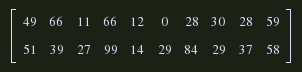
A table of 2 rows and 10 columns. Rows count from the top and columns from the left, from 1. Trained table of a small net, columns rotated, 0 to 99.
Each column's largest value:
51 66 27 99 14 29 84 30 37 59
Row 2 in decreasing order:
99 84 58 51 39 37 29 29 27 14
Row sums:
349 467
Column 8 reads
30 29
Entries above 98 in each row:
0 1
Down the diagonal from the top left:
49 39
